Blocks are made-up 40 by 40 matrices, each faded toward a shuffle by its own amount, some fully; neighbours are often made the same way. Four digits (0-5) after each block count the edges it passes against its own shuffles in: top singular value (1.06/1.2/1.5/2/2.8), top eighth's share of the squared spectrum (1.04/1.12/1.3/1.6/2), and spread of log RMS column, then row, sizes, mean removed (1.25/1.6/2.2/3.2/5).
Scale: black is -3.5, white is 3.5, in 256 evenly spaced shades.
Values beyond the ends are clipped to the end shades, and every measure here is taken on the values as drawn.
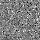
0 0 0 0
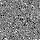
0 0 0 1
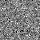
0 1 0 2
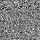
0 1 0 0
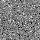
0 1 0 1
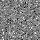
0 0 0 0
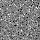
0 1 0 0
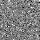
1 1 0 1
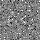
0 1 0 0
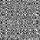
4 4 2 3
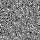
0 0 0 0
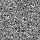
1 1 0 0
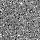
0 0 0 0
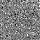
2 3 1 0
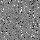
1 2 1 0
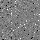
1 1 0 0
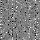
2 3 2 0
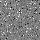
0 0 0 0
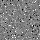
0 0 0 0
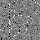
2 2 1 0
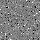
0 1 1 0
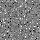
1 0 0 0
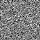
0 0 0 1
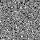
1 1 0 1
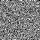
1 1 0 2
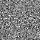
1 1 0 2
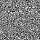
1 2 0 2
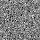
0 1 0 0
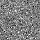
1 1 0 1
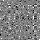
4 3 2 1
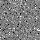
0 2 0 1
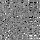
3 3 1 1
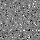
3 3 1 1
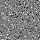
2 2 0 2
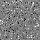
2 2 0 0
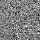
1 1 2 0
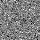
0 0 0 0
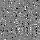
3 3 1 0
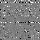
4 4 1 2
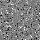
2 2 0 0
